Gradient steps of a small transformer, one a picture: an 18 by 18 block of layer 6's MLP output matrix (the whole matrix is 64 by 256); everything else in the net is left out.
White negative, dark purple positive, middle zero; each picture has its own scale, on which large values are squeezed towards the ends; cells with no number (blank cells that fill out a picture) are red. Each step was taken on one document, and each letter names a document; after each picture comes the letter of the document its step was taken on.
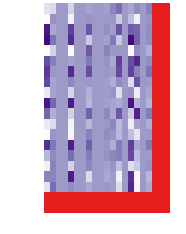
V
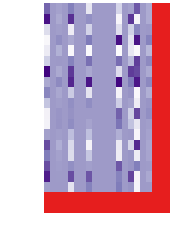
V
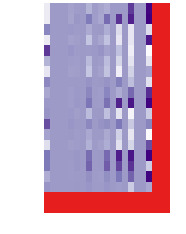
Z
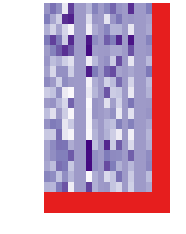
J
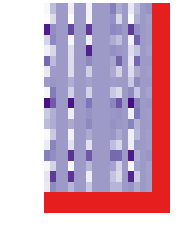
V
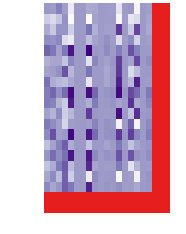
J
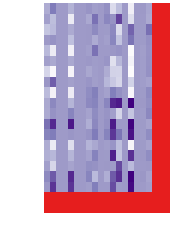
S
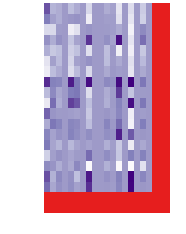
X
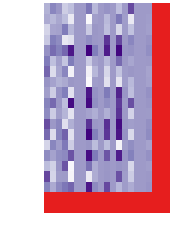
J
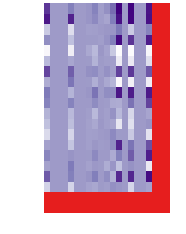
Z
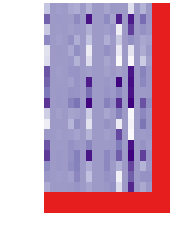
X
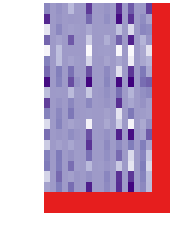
X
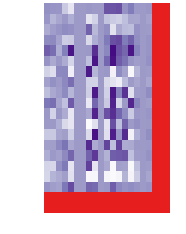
J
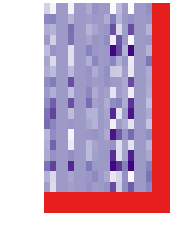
S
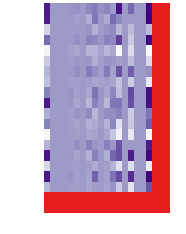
Z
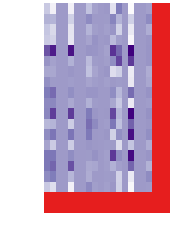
S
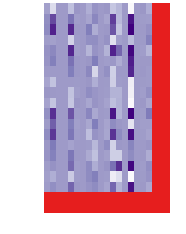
S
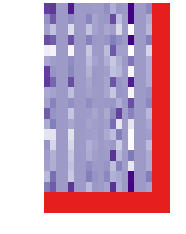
S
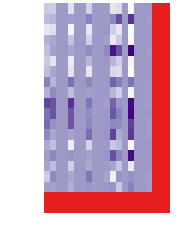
S
